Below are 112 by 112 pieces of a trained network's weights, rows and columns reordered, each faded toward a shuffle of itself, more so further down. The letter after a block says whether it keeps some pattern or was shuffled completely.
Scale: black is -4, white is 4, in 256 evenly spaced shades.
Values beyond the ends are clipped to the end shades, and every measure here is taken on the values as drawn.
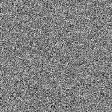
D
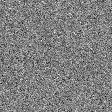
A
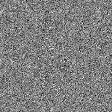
D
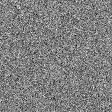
A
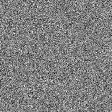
D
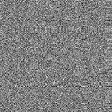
D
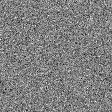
A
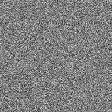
D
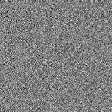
D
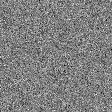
A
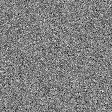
A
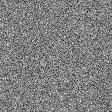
A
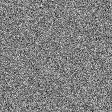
A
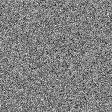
A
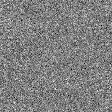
D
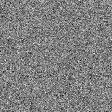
D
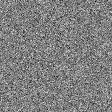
A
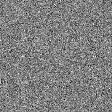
D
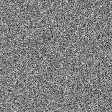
A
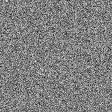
A
